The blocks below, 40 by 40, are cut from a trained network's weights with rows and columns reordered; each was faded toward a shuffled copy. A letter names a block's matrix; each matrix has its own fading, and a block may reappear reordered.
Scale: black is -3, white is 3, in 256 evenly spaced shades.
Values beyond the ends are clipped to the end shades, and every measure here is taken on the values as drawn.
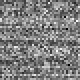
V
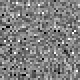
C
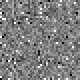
C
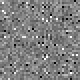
C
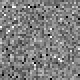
C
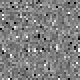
C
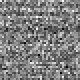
V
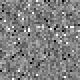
C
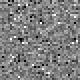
C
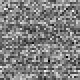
V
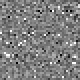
C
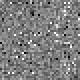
C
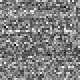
V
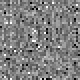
C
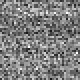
V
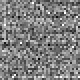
V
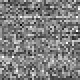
V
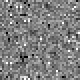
C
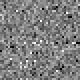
C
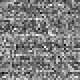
V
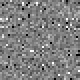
C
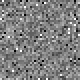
C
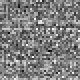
V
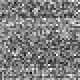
V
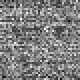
V
